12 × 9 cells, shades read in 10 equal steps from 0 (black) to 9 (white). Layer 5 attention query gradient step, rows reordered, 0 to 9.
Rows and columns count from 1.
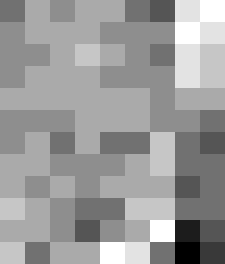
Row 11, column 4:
3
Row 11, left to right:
6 6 5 3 5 6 9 1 3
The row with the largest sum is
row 2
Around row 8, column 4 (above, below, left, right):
6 5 5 5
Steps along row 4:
up same same down same same up down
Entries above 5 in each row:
5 5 5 5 8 3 3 4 5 4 4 5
